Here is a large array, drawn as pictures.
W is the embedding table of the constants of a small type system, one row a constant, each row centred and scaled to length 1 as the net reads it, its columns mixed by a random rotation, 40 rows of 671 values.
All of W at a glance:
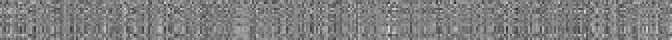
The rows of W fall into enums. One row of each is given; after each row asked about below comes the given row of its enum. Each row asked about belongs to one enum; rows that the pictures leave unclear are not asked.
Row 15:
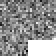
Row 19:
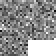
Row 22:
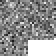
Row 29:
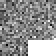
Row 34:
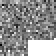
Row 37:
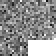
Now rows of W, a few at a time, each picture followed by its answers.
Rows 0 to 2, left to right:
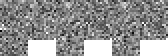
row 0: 19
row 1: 22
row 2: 22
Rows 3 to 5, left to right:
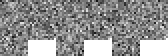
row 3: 22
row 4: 15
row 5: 29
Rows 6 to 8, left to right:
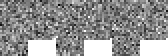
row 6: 15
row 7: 34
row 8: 19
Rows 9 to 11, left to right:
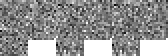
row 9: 19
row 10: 34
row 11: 34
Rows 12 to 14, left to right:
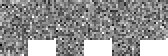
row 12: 34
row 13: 19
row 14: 29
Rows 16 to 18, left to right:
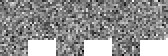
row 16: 22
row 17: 15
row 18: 37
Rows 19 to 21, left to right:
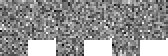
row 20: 29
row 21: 34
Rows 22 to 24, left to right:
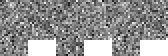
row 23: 37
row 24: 22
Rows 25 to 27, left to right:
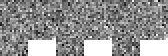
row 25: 15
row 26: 29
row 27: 37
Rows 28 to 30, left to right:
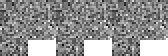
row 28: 29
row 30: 29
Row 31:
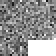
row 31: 37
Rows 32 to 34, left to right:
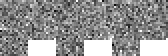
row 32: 19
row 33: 37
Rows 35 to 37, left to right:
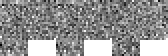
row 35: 34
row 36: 34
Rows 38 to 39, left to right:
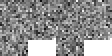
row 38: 15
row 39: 37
